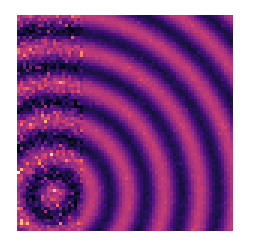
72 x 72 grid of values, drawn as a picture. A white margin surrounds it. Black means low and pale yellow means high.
No overall slope runs across the table. Concentric rings centre on the bottom left. A vertical seam about 30% of the way across splits the table, and the right part is calmer. Overall the values sit about 30% of the way up the scale. Neither half mirrors the other.
